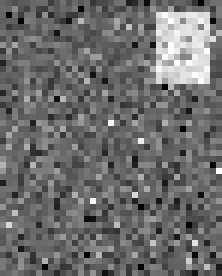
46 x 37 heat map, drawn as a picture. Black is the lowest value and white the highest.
An odd patch, higher than its surroundings, sits in the top right. Most values sit low, with a long tail of high ones. The top right is the ninth with the highest average. There are no regular stripes.
